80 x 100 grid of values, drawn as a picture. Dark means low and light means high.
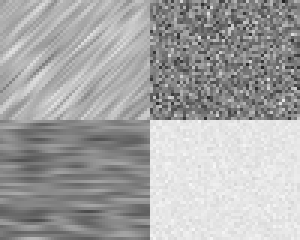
It is made of 2 by 2 panels. Panel 1,1: high, slanting up to the right. Panel 1,2: middling, fine-grained, strong in contrast. Panel 2,1: middling, streaked across. Panel 2,2: very high, fine-grained, faint in contrast.
